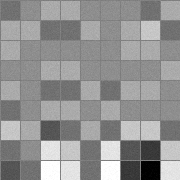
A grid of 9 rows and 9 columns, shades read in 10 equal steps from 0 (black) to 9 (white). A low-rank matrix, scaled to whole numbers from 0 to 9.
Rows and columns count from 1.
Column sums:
45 46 51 50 46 51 45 42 50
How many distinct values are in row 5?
3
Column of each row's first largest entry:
3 8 1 3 1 3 1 3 3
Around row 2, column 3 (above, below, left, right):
6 5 6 4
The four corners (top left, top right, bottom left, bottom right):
4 6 3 8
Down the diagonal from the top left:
4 6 5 6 6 6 7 2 8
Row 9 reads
3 4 9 8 4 9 2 0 8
